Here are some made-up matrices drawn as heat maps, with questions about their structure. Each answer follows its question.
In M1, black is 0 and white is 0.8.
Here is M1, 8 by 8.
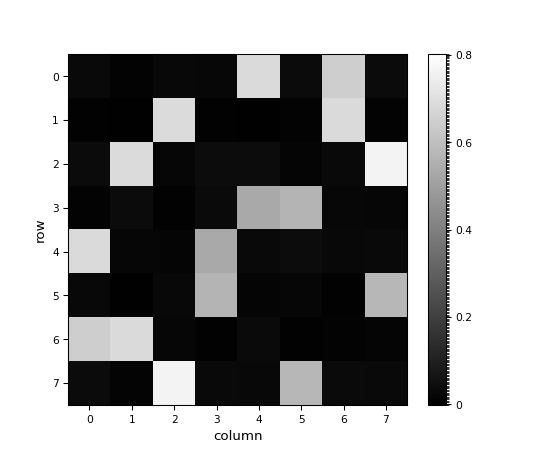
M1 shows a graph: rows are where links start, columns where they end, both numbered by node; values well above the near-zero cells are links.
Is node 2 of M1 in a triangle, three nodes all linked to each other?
no
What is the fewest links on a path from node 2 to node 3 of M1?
3
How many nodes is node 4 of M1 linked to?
2
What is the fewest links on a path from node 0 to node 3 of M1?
2
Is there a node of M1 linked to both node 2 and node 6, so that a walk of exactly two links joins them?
yes
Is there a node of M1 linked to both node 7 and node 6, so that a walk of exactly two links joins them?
no
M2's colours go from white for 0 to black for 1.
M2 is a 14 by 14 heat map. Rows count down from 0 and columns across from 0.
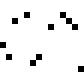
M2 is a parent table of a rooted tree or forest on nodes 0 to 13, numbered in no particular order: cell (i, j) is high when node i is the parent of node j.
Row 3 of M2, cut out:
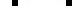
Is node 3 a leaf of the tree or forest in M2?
no
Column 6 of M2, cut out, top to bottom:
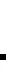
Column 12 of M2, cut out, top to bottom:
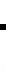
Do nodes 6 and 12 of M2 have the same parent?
no
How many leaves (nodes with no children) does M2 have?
7
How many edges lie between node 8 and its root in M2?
3
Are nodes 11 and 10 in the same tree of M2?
yes
